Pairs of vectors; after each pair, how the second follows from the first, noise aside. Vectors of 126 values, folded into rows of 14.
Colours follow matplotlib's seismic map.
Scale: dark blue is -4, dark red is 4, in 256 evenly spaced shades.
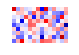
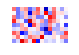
shuffled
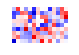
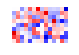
reversed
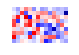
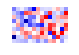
reversed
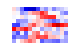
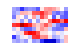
reversed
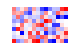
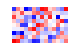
reversed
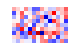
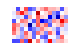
shuffled
